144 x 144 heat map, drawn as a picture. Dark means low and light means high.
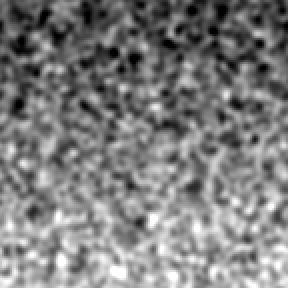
The values follow a bell shape. The field is mottled with small blotches. There is an overall slope up to the bottom. No lone cell stands out from its neighbours. No row or column stands out. No regular stripes run through it.
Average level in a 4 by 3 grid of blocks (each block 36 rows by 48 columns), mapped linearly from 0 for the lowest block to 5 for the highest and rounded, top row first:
0 0 0 | 2 2 2 | 3 3 3 | 5 5 5
